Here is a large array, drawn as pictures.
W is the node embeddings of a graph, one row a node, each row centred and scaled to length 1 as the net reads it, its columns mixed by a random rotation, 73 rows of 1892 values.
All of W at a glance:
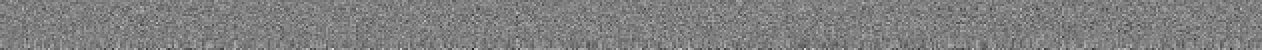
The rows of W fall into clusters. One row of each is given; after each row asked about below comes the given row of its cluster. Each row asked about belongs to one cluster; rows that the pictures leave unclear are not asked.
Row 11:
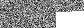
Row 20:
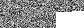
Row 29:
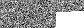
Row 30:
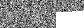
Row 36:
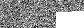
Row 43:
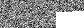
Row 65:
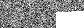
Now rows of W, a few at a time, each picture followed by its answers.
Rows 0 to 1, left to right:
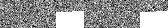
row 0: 36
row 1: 30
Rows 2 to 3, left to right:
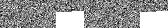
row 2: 20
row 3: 43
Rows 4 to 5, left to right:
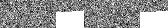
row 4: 30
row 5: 65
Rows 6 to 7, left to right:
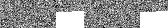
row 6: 36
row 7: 30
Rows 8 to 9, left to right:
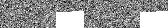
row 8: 43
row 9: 43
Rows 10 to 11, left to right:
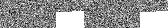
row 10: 20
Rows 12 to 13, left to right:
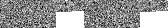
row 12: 11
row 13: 11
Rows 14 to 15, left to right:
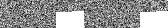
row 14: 30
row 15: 11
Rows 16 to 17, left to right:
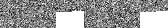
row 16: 20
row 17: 65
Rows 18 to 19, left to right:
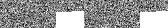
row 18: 29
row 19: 36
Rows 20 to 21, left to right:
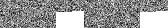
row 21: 65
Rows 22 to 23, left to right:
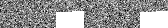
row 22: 11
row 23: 65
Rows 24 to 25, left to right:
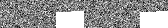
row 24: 30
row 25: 43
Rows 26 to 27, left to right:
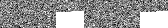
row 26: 30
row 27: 43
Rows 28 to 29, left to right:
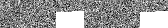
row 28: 36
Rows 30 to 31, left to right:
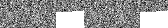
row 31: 30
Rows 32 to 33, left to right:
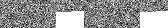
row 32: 29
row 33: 65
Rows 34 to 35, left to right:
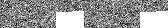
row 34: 43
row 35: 65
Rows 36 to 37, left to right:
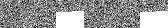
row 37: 36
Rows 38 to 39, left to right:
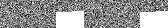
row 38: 30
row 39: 20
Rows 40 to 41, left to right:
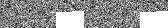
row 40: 43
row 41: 43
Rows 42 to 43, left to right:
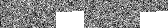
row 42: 65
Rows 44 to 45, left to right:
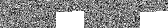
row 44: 20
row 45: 36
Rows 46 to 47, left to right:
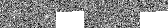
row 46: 43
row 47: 36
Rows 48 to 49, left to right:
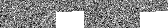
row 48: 43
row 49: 11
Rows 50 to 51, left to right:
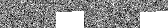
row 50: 29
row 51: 65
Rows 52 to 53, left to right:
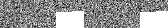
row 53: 20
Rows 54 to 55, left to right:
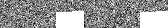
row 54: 43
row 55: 65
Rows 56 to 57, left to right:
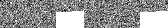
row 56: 30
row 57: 36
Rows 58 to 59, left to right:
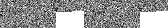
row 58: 20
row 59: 20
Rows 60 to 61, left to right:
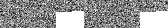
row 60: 20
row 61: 36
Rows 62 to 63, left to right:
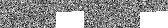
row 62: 29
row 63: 36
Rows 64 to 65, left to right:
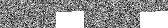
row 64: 29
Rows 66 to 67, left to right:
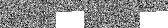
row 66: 29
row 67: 36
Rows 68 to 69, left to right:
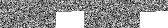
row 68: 29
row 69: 29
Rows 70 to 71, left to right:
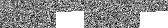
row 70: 36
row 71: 29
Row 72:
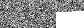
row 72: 65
